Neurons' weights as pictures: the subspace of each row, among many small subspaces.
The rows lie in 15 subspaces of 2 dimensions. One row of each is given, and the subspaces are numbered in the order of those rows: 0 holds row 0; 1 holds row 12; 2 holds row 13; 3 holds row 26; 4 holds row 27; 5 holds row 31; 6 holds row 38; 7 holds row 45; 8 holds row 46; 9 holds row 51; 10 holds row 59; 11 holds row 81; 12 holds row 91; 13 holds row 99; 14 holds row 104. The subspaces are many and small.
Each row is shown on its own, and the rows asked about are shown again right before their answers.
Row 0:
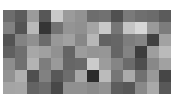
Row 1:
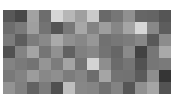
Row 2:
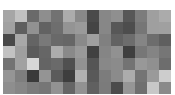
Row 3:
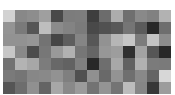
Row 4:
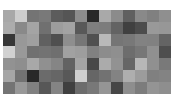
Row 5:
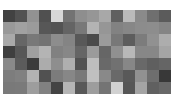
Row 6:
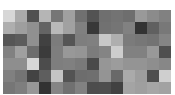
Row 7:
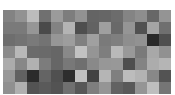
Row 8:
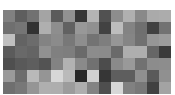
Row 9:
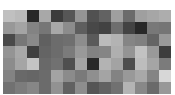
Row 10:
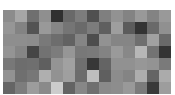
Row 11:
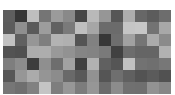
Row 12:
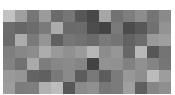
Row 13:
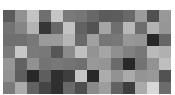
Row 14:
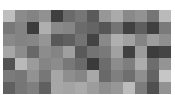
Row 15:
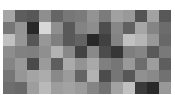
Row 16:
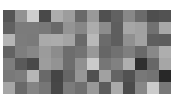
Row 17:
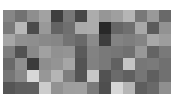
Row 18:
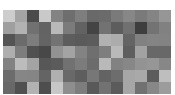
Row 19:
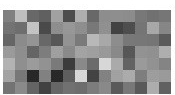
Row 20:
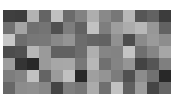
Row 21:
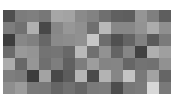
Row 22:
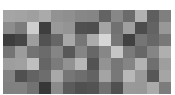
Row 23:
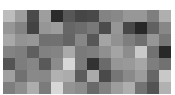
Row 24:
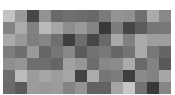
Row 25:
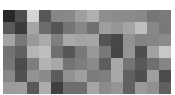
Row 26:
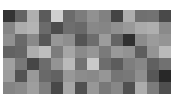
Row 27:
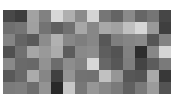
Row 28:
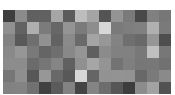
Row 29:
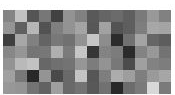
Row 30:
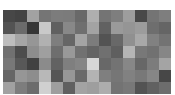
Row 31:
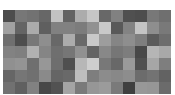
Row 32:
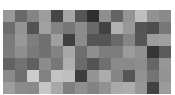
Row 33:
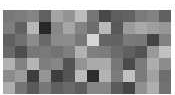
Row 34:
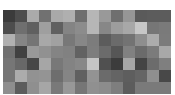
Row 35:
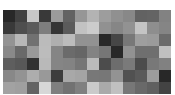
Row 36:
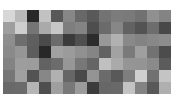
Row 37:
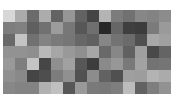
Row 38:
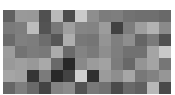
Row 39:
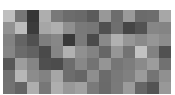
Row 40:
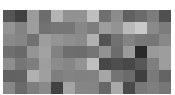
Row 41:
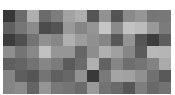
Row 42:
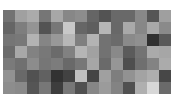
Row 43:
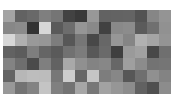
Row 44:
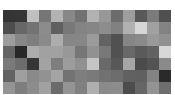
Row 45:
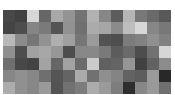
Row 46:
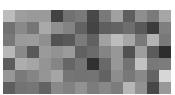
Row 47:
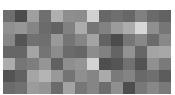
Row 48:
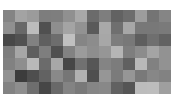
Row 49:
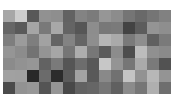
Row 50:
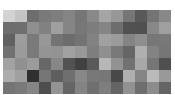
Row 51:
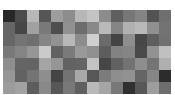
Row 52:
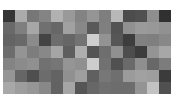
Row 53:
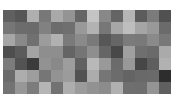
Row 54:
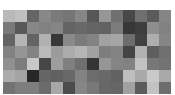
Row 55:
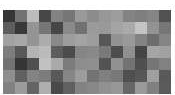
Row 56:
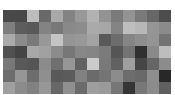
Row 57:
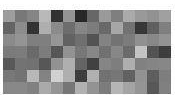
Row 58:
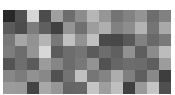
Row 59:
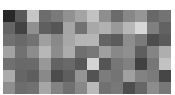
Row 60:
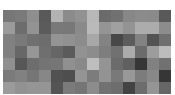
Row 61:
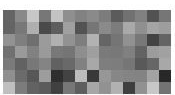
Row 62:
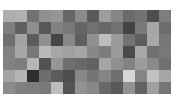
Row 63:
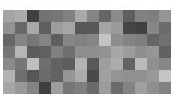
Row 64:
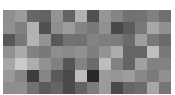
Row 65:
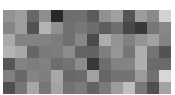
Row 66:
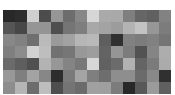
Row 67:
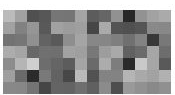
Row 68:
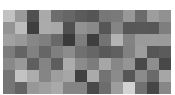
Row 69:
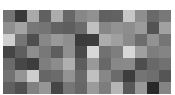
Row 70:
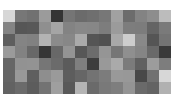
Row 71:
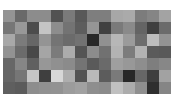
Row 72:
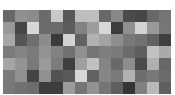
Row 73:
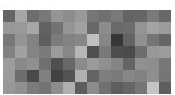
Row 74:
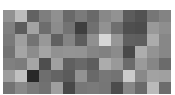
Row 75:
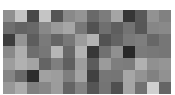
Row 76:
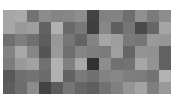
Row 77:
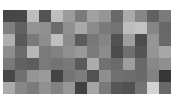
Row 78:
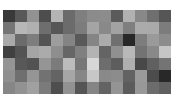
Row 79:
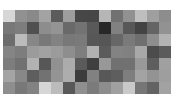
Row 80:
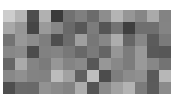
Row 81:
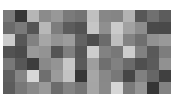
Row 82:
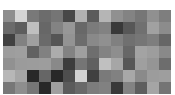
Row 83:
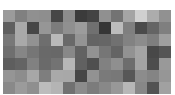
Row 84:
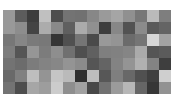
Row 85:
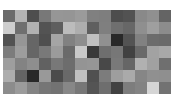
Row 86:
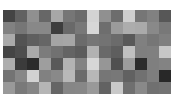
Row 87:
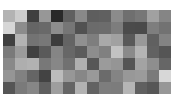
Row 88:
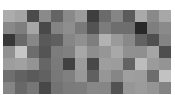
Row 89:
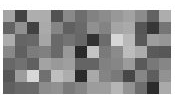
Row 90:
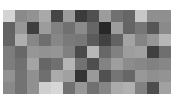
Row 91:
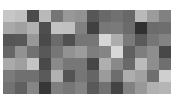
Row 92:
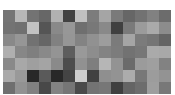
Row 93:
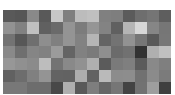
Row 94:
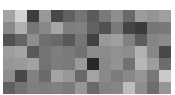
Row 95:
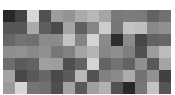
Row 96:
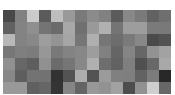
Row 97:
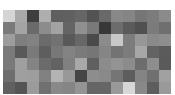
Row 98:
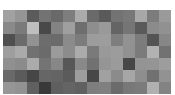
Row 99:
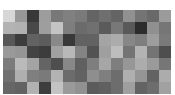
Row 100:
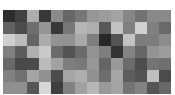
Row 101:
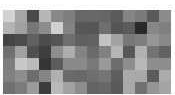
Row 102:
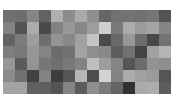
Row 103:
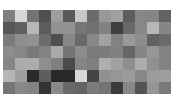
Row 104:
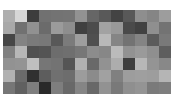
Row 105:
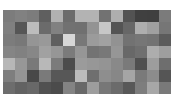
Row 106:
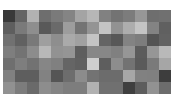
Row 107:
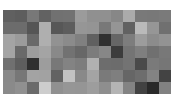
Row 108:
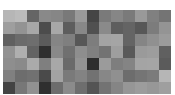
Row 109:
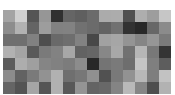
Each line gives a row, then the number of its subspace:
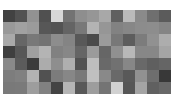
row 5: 3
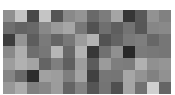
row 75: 3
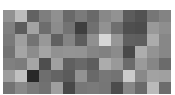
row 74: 1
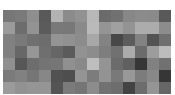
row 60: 8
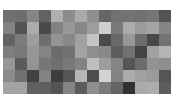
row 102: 0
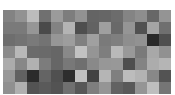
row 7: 2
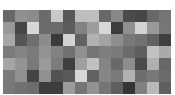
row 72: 5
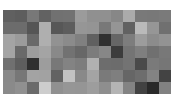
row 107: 12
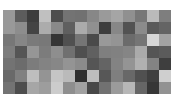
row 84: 2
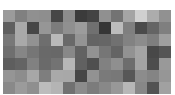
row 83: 5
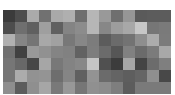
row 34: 7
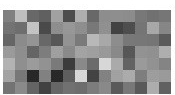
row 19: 6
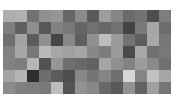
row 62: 1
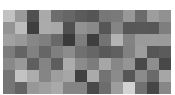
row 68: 9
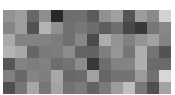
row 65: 0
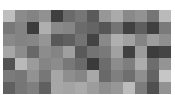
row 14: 8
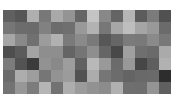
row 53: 0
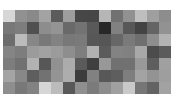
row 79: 1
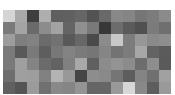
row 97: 9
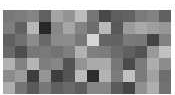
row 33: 0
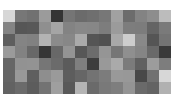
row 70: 3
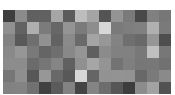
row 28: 1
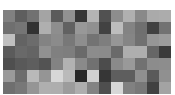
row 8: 4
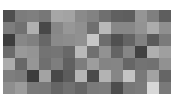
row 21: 8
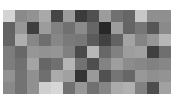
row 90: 1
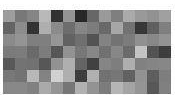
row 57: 6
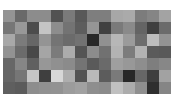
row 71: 8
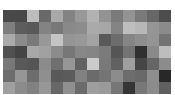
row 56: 7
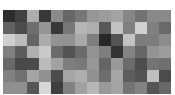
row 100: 13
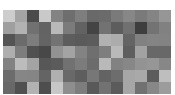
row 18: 13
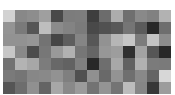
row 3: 8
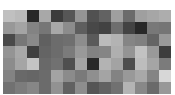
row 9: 7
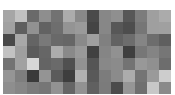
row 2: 11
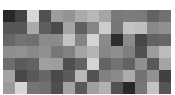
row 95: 9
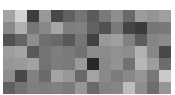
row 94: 7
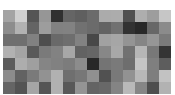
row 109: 0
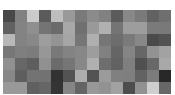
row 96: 2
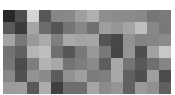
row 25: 13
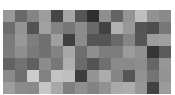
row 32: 5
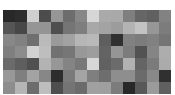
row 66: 9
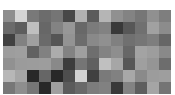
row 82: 6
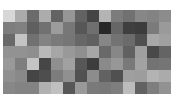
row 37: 1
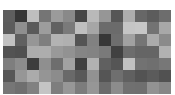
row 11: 14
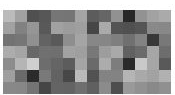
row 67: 0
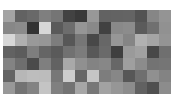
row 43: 10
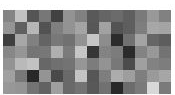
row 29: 11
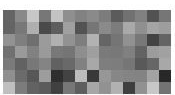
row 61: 2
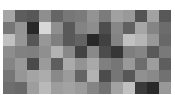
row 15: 12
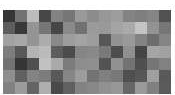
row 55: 13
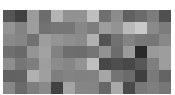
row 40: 6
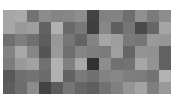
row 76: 10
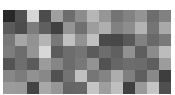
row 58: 12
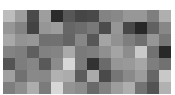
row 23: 4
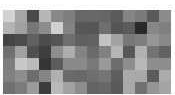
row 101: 13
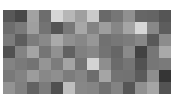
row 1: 4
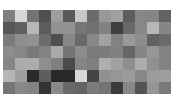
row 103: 6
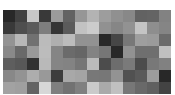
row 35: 12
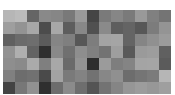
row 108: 10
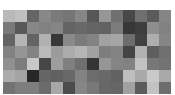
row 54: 1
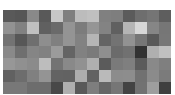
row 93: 6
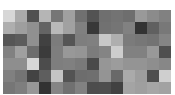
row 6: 12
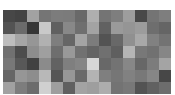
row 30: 10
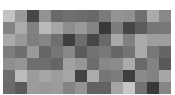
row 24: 9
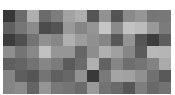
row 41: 10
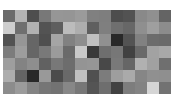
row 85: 11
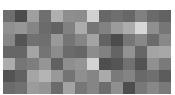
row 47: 6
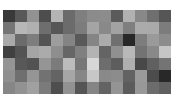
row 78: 3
